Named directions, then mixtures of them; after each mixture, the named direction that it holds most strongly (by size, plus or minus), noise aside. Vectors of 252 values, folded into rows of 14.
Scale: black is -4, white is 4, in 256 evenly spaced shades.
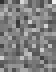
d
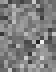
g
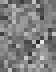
g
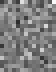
d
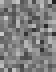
d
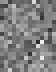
g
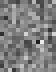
g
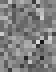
g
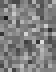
g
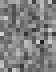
g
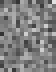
d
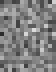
d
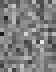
g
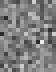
g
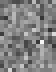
g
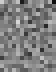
d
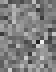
g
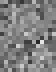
g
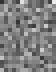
d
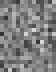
d
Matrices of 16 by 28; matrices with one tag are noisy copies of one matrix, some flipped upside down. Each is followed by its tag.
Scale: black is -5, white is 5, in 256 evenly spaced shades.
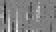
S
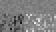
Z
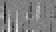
S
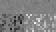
Z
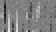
S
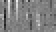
S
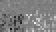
Z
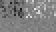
Z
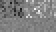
Z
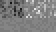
Z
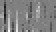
S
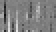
S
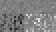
Z
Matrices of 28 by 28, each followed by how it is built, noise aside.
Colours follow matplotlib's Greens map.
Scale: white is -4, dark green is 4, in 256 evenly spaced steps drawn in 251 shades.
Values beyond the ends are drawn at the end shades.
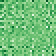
low rank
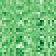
low rank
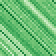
Toeplitz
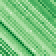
Toeplitz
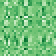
low rank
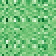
low rank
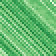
Toeplitz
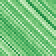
Toeplitz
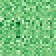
low rank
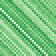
Toeplitz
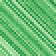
Toeplitz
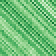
Toeplitz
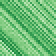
Toeplitz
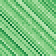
Toeplitz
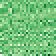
low rank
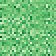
low rank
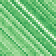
Toeplitz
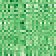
low rank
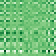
low rank
